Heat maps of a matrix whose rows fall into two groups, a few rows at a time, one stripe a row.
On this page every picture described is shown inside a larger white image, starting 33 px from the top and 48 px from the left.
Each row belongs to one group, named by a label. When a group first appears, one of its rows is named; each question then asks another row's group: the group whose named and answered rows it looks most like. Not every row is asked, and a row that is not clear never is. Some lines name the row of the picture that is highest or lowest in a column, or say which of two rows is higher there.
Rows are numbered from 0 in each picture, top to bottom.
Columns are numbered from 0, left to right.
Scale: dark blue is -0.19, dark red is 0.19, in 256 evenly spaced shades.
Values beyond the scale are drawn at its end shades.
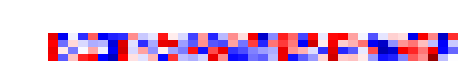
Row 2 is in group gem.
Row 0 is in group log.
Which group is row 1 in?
log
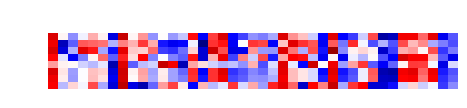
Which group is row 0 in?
gem
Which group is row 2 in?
gem
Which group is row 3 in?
gem
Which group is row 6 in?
gem
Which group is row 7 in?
log
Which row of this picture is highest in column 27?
7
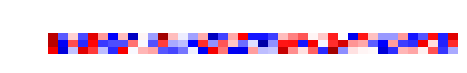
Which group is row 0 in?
log
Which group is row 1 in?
log
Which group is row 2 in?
gem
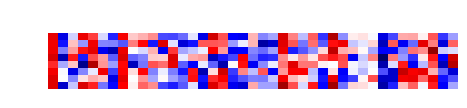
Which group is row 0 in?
gem
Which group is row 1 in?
log
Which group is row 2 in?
gem
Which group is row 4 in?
log
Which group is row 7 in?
gem
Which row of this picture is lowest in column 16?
3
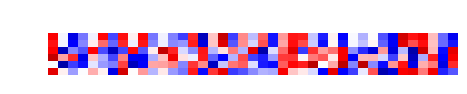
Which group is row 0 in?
gem
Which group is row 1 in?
gem
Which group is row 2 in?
log
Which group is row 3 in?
log
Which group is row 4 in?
log
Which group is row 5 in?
gem
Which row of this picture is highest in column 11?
2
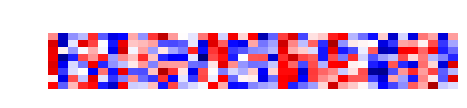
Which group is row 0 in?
log
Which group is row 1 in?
gem
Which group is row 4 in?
log
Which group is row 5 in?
log
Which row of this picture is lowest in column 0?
6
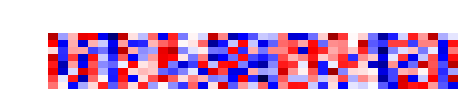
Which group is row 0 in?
gem
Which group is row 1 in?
log
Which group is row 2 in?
log
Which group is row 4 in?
log
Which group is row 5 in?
gem
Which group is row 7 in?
gem
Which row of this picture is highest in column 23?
5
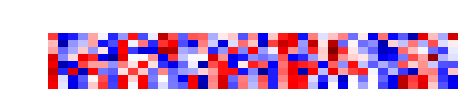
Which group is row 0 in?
log
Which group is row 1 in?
log
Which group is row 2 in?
log
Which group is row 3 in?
gem
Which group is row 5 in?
log
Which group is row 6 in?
gem
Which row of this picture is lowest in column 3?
5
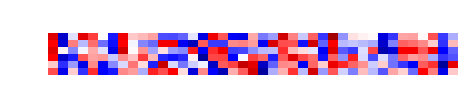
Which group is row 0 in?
gem
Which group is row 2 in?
gem
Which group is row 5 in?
log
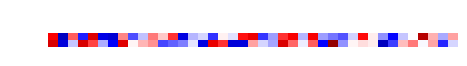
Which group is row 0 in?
log
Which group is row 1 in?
gem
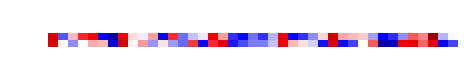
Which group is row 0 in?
gem
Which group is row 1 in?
gem
